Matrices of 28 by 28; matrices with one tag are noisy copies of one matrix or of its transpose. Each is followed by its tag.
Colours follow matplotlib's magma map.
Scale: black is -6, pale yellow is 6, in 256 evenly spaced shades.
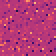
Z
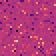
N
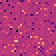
N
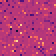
N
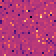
N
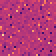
Z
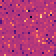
N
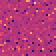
Z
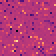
N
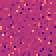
Z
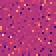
Z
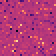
N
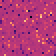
N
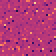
Z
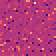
Z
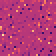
Z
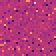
Z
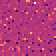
Z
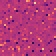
Z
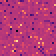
N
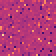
Z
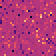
N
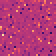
Z
